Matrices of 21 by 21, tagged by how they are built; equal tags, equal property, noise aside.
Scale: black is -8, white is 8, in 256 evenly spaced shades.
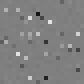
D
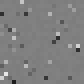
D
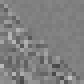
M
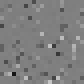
D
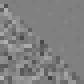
M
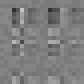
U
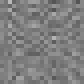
U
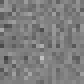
U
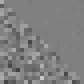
M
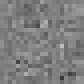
U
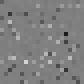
D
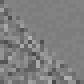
M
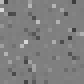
D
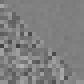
M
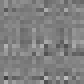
U
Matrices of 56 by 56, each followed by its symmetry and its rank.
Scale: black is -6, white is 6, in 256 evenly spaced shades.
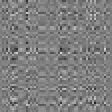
neither, rank three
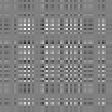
symmetric, rank one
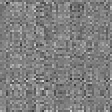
neither, rank five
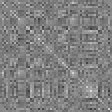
symmetric, rank five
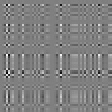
neither, rank one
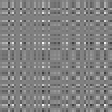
symmetric, rank one
